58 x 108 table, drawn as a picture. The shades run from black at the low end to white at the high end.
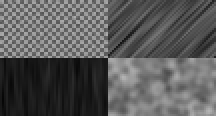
The table splits into 2 rows of 2 panels. Panel 1,1: middling, checkered, strong in contrast. Panel 1,2: low, slanting up to the right. Panel 2,1: very low, streaked downward, faint in contrast. Panel 2,2: middling, blotchy.
